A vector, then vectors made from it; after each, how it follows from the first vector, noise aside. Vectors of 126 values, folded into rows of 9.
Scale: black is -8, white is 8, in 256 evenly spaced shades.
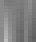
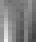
scaled up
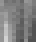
scaled up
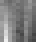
scaled up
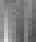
scaled up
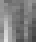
scaled up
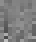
sign-scrambled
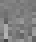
sign-scrambled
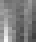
scaled up
